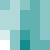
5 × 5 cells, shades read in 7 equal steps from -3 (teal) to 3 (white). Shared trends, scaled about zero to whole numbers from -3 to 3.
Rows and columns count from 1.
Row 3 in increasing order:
-1 -1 0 1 1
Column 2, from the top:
1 1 1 0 0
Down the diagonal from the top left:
0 1 -1 -1 -1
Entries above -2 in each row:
5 5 5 4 4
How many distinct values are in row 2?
3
